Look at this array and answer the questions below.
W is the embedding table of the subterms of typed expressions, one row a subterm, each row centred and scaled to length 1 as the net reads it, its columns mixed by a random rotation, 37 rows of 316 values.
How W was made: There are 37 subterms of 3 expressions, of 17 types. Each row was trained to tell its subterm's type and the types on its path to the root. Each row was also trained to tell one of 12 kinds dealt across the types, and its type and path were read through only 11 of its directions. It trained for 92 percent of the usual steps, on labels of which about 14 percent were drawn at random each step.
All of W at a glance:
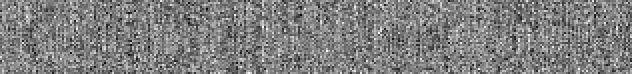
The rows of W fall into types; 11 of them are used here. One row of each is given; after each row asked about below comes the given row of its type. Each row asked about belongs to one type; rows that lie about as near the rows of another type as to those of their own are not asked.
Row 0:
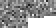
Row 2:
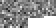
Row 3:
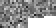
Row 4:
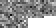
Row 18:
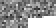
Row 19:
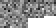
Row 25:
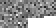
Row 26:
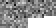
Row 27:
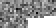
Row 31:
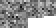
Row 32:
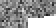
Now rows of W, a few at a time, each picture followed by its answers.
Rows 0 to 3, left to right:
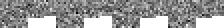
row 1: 27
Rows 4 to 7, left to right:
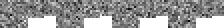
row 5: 18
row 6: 27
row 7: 3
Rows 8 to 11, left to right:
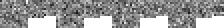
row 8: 3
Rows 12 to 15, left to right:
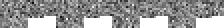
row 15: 2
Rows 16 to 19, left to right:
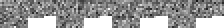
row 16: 27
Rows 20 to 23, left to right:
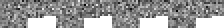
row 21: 0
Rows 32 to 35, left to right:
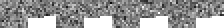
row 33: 3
